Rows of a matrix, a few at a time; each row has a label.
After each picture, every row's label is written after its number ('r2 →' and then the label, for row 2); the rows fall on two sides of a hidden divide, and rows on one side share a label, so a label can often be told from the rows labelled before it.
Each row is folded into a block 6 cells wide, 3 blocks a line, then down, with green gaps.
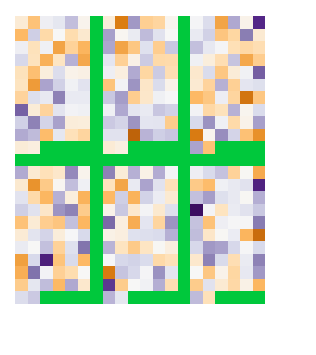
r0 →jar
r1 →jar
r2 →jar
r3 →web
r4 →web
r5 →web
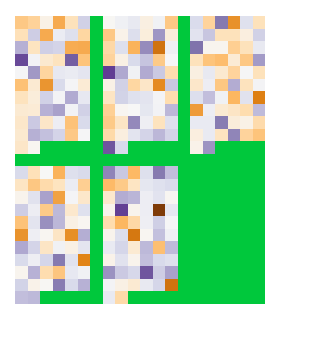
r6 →jar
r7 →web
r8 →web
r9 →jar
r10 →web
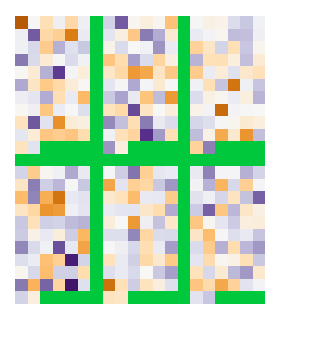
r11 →jar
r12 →web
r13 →jar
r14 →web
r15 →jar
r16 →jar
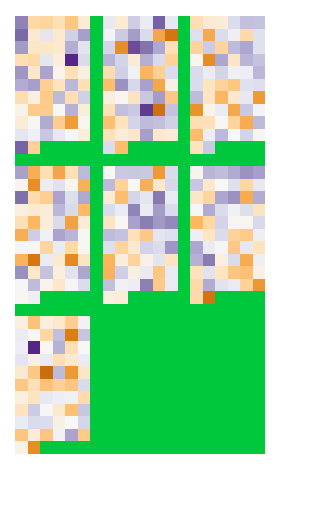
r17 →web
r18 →jar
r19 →web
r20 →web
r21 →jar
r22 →jar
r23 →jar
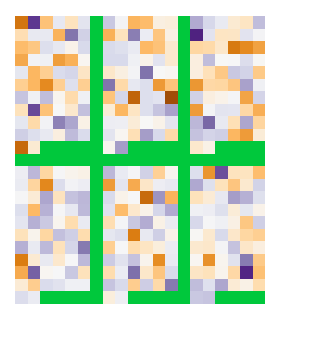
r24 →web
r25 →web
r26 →jar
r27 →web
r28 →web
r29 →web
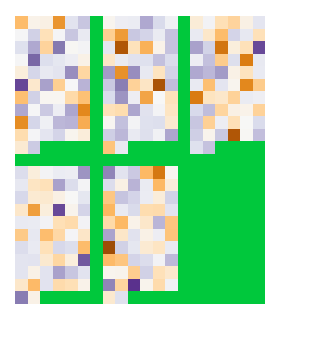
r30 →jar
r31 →web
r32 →web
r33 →web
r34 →web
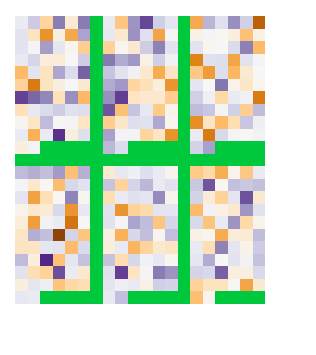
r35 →jar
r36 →web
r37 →web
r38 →web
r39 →web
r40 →jar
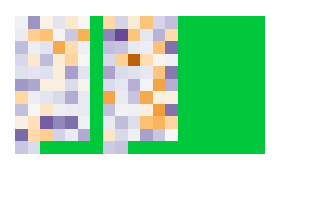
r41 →web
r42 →jar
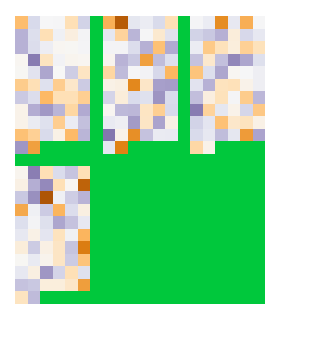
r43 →jar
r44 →jar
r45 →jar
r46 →web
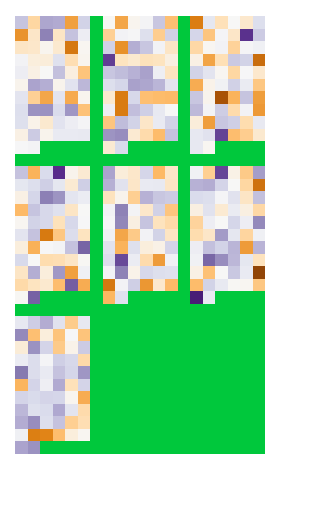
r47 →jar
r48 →jar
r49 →web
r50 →web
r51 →jar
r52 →jar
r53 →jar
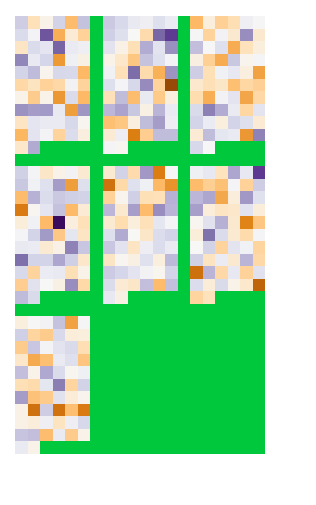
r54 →jar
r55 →web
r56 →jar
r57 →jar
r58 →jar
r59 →web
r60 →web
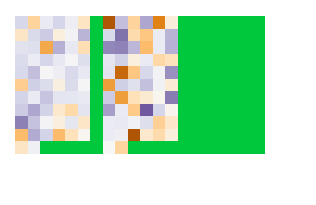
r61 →jar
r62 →jar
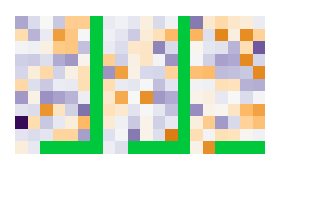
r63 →jar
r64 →web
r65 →jar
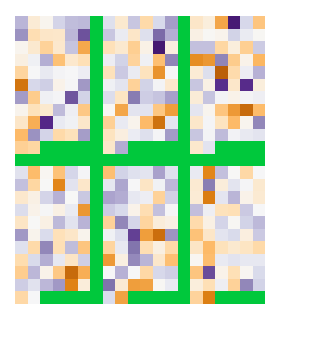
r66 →jar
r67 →web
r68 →web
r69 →jar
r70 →jar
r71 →jar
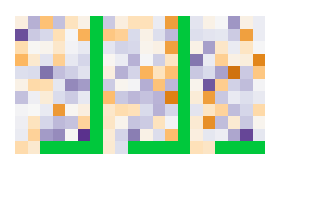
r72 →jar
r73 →web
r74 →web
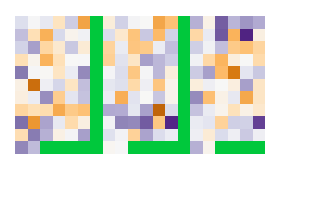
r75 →web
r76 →jar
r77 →web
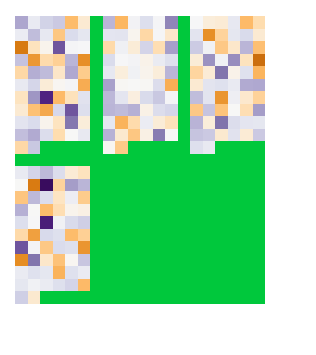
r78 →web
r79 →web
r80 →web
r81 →web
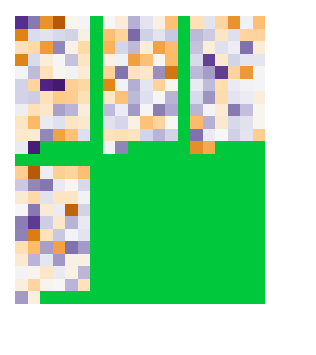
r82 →web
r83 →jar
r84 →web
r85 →jar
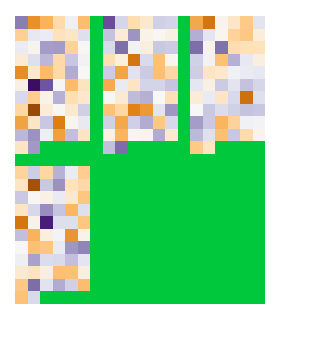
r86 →web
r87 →web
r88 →jar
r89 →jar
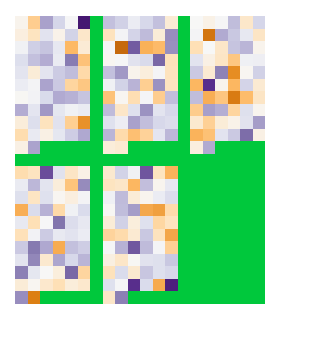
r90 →jar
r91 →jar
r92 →web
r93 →jar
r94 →web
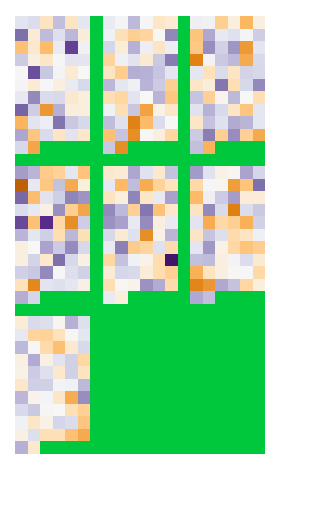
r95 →web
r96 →jar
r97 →jar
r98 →web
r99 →jar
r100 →web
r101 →jar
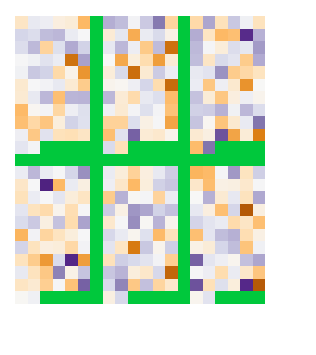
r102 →web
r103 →web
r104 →web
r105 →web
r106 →jar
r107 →web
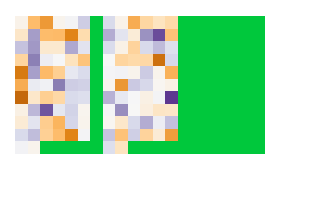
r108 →jar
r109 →web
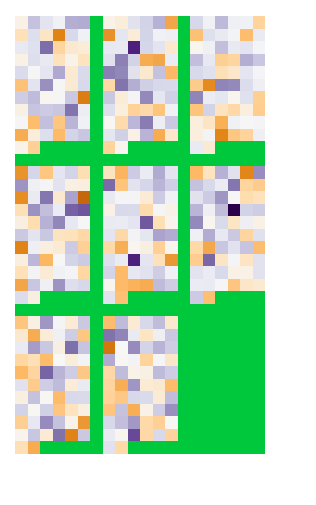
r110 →jar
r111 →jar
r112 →jar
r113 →jar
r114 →jar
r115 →jar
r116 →jar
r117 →jar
